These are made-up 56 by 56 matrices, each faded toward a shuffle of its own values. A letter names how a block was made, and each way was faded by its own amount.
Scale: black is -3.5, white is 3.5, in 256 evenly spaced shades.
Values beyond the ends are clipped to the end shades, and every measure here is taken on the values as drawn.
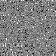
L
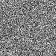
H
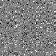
L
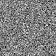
H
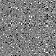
L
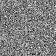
H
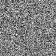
H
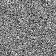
H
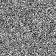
H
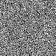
H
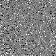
L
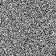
H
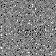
L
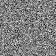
H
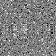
L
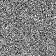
H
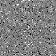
L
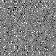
L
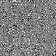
L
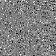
L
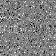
L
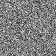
H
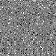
L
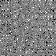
L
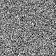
H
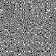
L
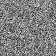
H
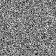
H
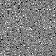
L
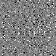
L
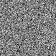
H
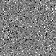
L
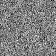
H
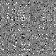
L
